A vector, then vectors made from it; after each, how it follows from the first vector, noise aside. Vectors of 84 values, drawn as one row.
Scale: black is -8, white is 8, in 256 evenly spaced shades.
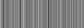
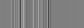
partly zeroed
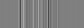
partly zeroed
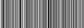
scaled up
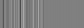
partly zeroed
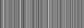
negated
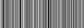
scaled up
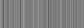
shrunk
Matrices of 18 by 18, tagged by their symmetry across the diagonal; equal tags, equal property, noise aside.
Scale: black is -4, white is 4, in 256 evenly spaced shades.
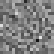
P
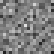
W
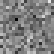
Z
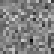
Z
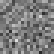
W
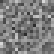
W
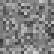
P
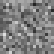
P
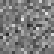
Z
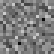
W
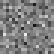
P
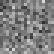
Z
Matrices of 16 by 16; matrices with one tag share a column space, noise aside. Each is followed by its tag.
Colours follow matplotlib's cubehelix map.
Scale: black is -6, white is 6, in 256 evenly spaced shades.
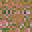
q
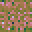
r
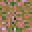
r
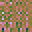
r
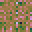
r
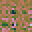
q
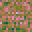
r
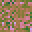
r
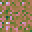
r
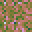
r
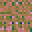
r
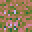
q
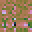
q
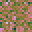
r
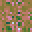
r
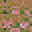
q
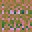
q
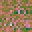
q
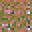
q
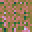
r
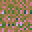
q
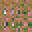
q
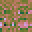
q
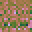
q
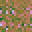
q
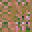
r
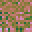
r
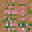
q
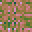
r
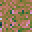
q
